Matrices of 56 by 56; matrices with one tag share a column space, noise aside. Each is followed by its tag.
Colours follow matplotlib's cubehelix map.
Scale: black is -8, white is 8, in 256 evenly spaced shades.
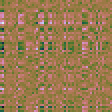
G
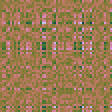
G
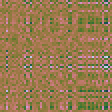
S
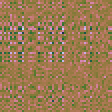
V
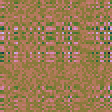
V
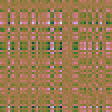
G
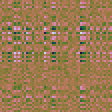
V
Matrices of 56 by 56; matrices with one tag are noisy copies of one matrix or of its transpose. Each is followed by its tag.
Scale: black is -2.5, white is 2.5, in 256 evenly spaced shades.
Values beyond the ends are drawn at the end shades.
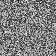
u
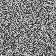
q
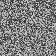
u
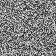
q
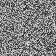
q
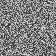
q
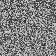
u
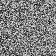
u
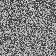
u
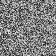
u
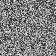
u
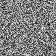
q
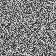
q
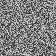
q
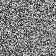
u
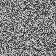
q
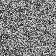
u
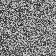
u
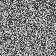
u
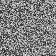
u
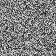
q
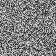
q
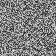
q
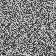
q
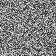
q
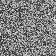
u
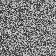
u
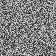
q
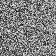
u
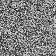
u
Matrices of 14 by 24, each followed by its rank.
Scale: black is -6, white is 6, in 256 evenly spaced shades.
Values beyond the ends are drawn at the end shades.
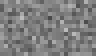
full rank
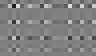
one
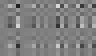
one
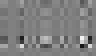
one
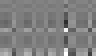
one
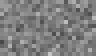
full rank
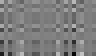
one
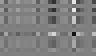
one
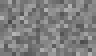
full rank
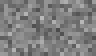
full rank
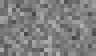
full rank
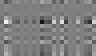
one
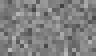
full rank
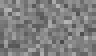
full rank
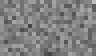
full rank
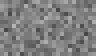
full rank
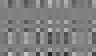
one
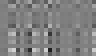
one
